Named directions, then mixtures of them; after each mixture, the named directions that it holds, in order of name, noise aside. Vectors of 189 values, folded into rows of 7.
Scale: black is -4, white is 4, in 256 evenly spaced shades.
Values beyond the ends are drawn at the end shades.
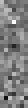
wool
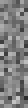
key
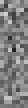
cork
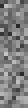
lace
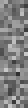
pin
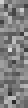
cork, pin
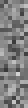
pin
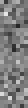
cork, lace, wool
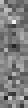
wool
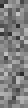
lace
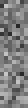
lace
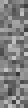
pin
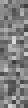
pin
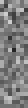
cork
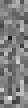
cork, key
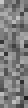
key, wool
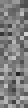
lace, pin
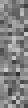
pin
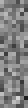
key, wool
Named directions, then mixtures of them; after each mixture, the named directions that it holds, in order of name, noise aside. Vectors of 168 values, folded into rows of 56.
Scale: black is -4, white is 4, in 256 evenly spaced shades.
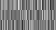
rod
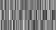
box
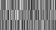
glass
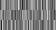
box, glass, rod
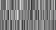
glass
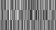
box, glass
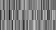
box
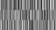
rod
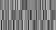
box, rod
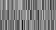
glass, rod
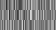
box, glass, rod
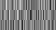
box, glass, rod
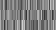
box, glass, rod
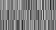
glass, rod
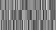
box, rod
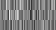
box, glass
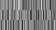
box, glass, rod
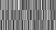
box, rod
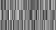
box, glass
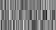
box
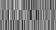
box, glass, rod
